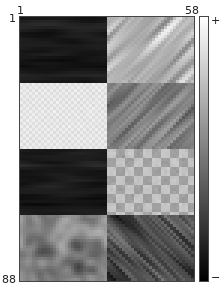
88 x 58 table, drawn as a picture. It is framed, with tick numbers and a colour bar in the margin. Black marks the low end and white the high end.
The table splits into 4 rows of 2 panels. Panel 1,1: very low, streaked across, faint in contrast. Panel 1,2: high, slanting up to the right. Panel 2,1: very high, checkered, faint in contrast. Panel 2,2: middling, slanting up to the right. Panel 3,1: very low, streaked across, faint in contrast. Panel 3,2: high, checkered. Panel 4,1: middling, blotchy. Panel 4,2: low, slanting down to the right.
